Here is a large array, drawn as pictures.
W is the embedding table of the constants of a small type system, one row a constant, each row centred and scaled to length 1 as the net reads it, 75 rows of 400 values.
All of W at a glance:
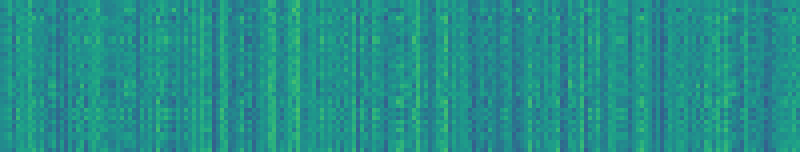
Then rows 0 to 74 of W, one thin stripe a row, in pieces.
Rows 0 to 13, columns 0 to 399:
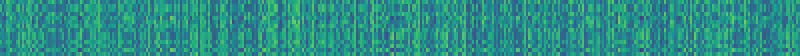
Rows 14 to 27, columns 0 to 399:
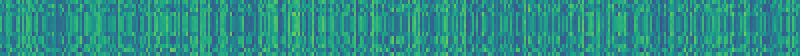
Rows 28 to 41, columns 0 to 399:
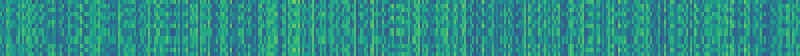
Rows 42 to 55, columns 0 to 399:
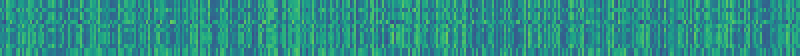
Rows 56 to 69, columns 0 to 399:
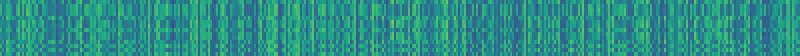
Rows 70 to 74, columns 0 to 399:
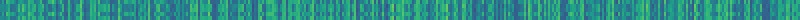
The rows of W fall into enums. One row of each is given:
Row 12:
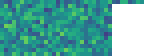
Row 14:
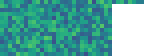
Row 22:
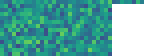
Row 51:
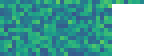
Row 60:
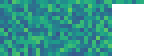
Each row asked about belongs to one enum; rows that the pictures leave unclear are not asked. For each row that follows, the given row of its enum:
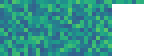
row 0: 60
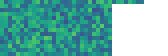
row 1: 14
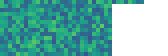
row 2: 14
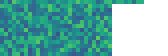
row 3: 60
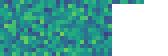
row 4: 12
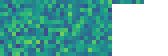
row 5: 22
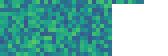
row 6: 14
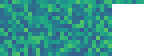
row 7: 60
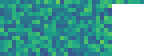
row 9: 51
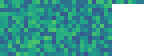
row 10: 14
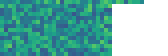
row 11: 51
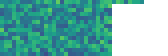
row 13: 51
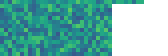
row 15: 60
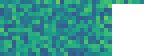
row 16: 51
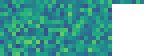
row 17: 22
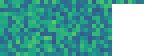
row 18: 14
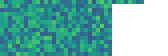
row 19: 14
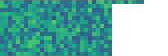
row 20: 14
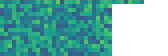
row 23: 51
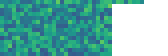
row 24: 51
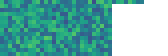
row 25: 14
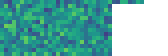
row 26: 12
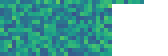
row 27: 51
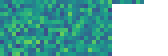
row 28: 22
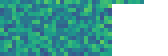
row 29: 51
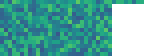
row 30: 60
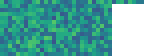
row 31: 14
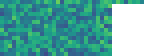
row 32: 51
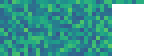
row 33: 60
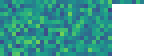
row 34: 22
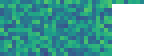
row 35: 51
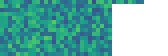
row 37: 14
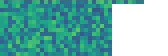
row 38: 14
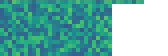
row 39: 60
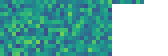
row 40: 22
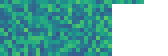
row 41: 60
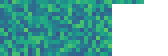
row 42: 60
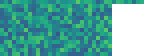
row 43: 60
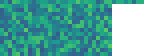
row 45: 60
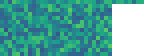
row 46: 60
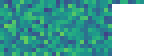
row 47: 12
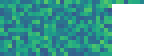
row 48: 51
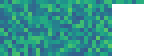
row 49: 60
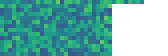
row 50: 51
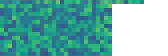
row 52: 51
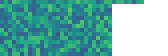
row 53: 60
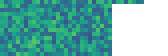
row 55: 14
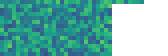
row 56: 51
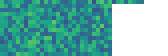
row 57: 14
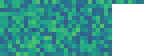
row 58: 14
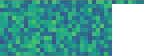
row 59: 14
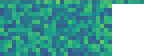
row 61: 51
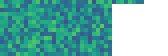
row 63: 14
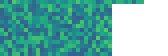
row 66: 60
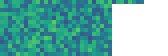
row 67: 14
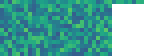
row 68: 60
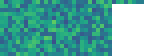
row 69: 14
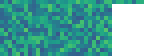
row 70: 60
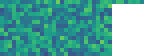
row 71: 51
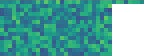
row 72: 51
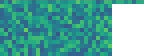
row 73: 60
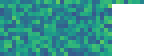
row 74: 51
